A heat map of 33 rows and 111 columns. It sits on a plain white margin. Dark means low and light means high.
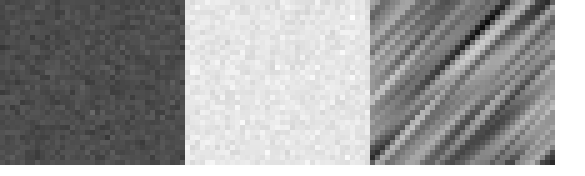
The table splits into one row of 3 panels. Panel 1,1: low, fine-grained, faint in contrast. Panel 1,2: very high, fine-grained, faint in contrast. Panel 1,3: middling, slanting up to the right, strong in contrast.
